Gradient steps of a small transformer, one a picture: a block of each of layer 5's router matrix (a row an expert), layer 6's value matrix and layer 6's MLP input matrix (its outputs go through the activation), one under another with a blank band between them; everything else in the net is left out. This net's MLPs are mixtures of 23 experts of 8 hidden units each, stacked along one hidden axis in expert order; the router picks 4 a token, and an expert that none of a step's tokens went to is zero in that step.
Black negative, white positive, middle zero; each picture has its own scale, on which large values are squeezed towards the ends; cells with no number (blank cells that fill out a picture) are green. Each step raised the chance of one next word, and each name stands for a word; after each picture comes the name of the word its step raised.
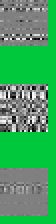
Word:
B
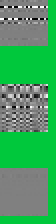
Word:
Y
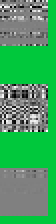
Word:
B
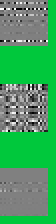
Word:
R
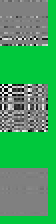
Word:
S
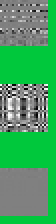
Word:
S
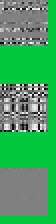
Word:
S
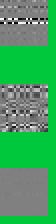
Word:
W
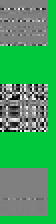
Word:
R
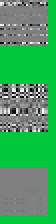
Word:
W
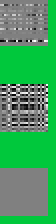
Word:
S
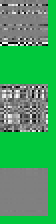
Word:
B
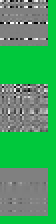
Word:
W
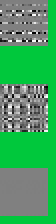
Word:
Y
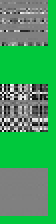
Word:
R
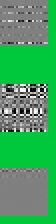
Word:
W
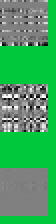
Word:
Y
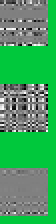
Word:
S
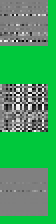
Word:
S
